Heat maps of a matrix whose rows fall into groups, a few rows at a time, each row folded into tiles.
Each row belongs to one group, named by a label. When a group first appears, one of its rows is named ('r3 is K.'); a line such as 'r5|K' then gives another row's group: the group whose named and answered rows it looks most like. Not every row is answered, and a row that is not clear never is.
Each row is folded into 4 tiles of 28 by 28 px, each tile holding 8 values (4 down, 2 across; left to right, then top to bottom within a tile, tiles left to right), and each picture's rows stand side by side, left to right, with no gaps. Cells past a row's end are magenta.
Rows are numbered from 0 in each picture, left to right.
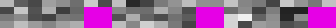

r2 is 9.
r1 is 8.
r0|8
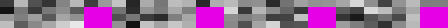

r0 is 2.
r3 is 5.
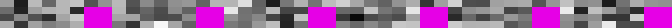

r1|9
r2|9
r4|8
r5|9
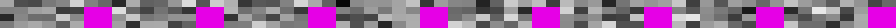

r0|8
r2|8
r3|5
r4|2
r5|9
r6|9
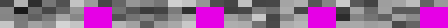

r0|2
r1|2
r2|2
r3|8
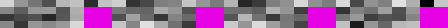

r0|5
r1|8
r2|8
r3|5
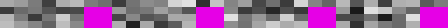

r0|2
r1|5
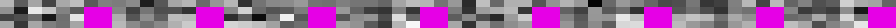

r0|5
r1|2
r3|2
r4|5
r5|2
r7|2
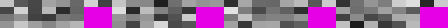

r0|8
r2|9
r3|5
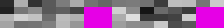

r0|2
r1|9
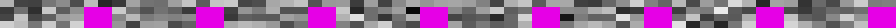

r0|8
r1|9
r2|8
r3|9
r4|5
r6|5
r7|2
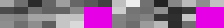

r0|2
